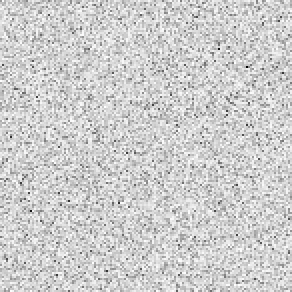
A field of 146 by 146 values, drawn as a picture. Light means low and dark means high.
Stripes: none. Histogram: skewed, a long tail of high values. Average level on the scale: 20%. Grain: fine. Odd rows or columns: none. Seam: none. Slope: none.
